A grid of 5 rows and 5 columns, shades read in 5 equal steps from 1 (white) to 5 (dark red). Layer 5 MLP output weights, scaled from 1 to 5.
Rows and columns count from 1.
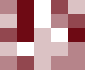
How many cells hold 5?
4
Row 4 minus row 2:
0 -4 1 -1 -1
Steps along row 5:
up down up same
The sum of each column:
14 20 8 13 17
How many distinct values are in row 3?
4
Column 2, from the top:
5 5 5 1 4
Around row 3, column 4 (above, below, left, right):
3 2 2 5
